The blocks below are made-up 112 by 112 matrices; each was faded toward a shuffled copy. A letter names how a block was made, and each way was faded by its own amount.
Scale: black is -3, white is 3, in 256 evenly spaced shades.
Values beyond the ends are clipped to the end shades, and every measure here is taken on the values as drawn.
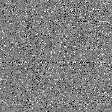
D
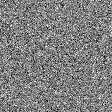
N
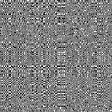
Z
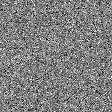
N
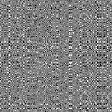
Z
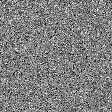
N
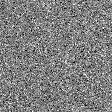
N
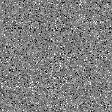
D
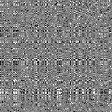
Z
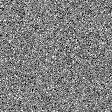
N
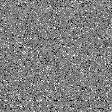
D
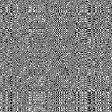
Z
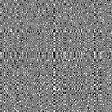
Z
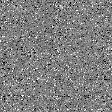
D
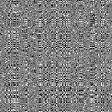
Z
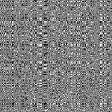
Z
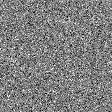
N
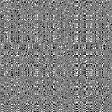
Z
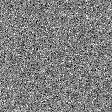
N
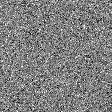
N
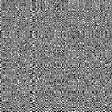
Z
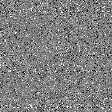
D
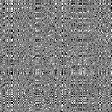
Z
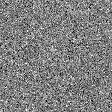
N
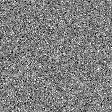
N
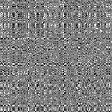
Z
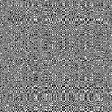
Z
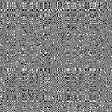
Z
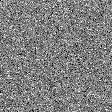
N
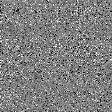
D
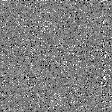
D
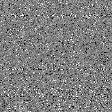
D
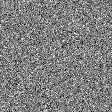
N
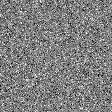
N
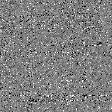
D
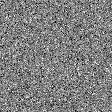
N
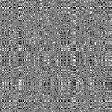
Z
